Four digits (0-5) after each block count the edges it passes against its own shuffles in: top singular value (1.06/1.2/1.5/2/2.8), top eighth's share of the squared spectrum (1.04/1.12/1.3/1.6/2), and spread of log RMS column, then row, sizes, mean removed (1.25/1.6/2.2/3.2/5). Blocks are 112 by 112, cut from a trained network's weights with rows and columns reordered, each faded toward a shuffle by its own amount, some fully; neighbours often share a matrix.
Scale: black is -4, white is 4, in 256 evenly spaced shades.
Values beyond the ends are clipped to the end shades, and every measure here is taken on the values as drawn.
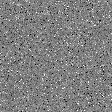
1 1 0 0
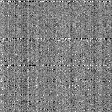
4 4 1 3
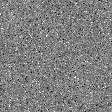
0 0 0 0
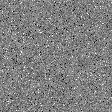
0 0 0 0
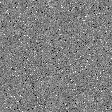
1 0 0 0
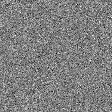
2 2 0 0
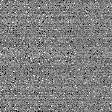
3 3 2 1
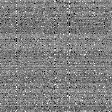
4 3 3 1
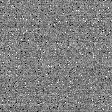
2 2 1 0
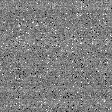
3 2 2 0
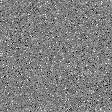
0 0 0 0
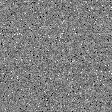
1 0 0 0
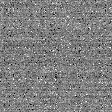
3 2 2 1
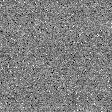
1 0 0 0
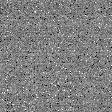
2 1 1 0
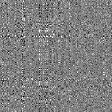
4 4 3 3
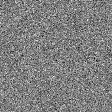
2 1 0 0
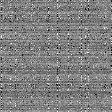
4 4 3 2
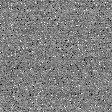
2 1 1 0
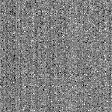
3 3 1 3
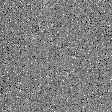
1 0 0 0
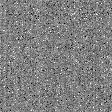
2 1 0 1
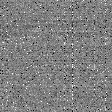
3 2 2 0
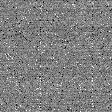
3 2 1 0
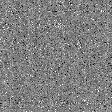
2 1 0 1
